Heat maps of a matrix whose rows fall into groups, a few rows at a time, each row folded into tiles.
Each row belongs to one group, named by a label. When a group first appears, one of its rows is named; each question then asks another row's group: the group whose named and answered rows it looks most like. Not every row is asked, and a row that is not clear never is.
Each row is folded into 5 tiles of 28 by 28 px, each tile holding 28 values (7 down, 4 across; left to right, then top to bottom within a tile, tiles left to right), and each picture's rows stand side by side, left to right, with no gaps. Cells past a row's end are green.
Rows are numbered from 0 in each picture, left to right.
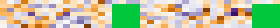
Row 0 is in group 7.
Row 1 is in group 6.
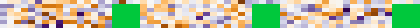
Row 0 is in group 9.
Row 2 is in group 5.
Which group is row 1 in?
7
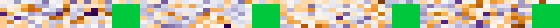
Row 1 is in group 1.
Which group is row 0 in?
6
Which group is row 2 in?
7
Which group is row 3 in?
9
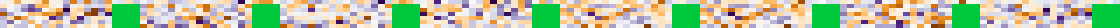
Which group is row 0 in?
5
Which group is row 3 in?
6
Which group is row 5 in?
7
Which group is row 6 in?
9
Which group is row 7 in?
5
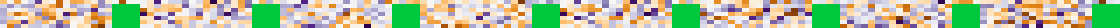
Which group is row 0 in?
9
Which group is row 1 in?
6
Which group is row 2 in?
1
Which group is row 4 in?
6
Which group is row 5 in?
5
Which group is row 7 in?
9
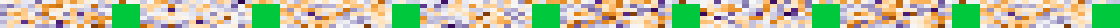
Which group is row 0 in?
9
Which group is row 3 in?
1
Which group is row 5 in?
6
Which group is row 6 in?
9
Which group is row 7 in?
7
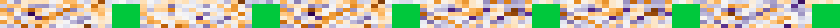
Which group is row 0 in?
7
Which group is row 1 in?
7
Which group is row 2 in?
7
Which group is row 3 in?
5
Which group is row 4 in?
5
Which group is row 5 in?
1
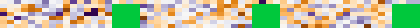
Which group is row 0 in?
6
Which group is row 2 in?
7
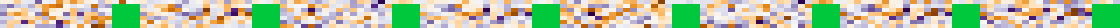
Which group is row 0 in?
9
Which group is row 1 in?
6
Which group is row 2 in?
1
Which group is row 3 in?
5
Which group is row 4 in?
7
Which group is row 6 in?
5
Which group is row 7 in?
5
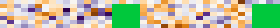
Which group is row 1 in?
7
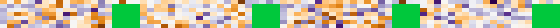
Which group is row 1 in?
7
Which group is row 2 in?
9
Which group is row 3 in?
6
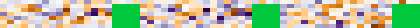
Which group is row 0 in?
6
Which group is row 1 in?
5
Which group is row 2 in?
9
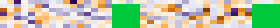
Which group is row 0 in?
6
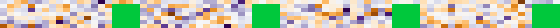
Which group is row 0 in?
1
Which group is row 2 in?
5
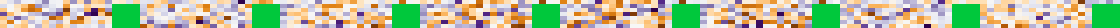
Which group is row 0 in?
6
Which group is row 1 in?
1
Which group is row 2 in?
9
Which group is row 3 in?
9
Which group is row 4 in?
9
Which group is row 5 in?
9
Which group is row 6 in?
1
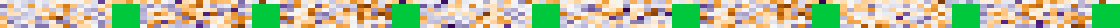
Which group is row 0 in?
1
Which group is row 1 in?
9
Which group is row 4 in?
5
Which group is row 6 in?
7
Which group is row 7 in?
9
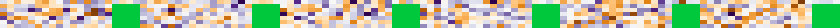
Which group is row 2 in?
6
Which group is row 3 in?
6
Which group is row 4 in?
9
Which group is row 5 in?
7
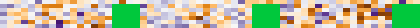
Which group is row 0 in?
9
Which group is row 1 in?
1
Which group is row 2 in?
6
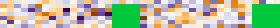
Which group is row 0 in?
5
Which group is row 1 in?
6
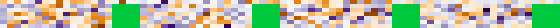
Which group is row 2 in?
5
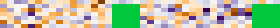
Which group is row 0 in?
7
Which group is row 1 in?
5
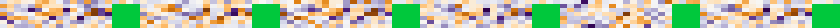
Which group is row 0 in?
5
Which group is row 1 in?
6
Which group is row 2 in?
5
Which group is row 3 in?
5
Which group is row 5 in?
5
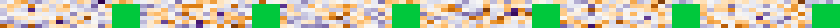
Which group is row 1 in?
9
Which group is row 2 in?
1
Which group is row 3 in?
6
